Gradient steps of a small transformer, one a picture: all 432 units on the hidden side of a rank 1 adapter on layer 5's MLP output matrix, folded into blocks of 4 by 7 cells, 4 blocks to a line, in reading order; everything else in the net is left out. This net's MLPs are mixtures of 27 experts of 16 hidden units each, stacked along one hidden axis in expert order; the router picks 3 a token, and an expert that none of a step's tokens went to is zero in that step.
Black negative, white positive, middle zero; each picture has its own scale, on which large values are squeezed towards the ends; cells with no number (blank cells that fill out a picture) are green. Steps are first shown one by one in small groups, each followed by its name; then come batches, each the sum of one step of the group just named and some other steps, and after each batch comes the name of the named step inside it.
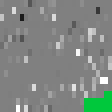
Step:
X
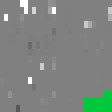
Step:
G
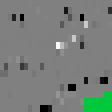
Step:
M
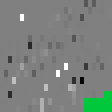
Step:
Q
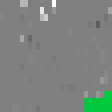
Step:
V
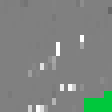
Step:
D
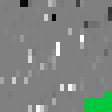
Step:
D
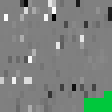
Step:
G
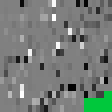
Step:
V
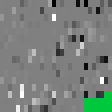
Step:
X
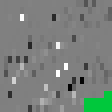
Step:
Q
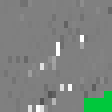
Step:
D
